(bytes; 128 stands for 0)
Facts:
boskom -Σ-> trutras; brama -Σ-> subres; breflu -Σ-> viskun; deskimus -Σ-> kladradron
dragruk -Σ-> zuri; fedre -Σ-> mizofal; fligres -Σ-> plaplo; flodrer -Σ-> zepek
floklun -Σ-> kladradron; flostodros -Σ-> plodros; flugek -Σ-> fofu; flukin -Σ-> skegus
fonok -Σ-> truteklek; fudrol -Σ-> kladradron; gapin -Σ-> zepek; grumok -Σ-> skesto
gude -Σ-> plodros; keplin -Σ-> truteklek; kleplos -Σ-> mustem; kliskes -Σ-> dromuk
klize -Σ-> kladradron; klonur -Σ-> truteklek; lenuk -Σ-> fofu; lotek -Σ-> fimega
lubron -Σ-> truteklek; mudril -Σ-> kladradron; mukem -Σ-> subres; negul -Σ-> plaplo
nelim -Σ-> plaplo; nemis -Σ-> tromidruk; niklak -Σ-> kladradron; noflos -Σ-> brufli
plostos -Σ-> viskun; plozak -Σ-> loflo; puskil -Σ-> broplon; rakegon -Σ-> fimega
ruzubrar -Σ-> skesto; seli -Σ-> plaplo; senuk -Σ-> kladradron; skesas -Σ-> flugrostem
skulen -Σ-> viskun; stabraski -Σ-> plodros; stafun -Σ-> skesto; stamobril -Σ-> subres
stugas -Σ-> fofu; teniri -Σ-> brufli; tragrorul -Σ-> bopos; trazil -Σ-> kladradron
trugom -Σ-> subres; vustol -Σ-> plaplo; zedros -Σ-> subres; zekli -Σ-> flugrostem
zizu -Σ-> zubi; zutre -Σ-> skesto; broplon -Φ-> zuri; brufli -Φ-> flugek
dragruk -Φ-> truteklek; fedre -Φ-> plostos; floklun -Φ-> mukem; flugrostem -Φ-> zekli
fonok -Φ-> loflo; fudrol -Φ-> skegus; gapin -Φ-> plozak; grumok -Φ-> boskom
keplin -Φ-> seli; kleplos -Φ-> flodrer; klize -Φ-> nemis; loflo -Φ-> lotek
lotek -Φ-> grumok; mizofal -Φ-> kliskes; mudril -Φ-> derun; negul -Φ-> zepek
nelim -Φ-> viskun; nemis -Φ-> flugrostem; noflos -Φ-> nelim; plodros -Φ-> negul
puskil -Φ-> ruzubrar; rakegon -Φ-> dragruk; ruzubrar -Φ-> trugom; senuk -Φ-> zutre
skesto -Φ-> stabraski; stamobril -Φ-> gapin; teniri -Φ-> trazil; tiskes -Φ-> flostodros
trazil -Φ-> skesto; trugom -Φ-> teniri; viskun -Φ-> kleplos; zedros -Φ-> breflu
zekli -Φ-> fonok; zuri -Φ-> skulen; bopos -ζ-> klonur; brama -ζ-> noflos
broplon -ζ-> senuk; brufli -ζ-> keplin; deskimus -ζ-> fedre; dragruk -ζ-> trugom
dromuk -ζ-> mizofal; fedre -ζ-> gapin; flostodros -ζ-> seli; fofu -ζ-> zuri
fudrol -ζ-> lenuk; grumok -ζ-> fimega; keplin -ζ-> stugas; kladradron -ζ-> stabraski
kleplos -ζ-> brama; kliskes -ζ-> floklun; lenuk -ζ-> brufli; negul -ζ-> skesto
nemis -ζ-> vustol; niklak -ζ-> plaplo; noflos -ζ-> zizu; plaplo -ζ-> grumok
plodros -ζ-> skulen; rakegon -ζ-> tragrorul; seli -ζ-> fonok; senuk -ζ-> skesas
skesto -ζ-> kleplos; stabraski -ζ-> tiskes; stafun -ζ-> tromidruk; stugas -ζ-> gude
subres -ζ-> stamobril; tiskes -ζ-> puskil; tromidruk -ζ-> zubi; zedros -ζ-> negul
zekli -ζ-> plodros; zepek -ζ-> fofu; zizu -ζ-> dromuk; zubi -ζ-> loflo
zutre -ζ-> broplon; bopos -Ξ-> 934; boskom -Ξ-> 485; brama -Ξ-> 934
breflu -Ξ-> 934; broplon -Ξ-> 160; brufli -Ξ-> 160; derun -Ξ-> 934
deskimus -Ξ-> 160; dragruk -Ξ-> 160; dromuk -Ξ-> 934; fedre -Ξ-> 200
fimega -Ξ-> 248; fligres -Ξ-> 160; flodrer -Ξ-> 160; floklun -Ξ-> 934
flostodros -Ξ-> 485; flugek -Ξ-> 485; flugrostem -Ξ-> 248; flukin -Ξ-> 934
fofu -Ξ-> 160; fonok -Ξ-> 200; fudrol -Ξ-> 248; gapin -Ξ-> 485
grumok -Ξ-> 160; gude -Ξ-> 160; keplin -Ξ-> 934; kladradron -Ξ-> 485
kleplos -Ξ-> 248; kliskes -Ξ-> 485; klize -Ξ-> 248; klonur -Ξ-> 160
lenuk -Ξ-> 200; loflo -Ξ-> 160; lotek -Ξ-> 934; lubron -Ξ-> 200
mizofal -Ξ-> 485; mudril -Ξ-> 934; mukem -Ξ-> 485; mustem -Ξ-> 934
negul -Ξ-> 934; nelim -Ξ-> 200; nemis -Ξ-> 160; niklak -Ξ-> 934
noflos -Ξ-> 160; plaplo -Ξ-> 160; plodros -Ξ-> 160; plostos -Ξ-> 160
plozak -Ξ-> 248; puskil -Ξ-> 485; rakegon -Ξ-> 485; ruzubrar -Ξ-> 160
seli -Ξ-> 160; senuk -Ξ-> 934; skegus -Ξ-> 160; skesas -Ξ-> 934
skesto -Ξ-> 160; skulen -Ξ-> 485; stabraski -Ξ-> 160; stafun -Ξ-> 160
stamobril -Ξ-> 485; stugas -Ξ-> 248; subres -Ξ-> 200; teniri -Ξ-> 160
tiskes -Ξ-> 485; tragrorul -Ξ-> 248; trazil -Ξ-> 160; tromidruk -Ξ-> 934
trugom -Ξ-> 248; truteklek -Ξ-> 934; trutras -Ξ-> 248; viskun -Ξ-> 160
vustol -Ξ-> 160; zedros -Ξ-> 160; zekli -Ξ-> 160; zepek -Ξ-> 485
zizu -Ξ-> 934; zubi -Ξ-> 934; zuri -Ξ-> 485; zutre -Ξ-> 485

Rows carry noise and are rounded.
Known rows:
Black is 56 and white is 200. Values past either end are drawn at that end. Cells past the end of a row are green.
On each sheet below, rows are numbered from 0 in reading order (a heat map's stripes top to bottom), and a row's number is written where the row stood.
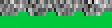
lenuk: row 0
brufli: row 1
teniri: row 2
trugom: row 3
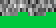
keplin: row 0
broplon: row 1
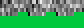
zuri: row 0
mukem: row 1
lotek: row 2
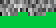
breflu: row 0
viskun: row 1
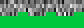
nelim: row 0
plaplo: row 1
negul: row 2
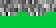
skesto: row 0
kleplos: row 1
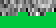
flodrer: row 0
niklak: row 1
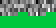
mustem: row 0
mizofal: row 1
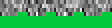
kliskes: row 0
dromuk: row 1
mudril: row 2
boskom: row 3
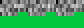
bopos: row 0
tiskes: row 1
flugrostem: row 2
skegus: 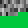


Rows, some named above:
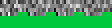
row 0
dromuk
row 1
flodrer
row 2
skesas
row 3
plodros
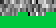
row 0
stugas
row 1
brama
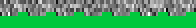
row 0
zizu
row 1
fonok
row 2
derun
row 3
plodros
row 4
kliskes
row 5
senuk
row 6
kliskes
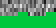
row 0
tiskes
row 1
seli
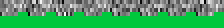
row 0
flostodros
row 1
mukem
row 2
negul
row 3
rakegon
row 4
skegus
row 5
truteklek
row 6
zepek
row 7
stamobril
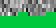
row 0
klize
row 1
lubron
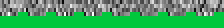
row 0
floklun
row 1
gude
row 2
negul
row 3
zizu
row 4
loflo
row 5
lenuk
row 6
zutre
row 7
zedros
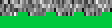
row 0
subres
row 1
zutre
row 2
fligres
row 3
skulen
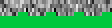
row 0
fudrol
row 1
deskimus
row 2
gapin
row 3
noflos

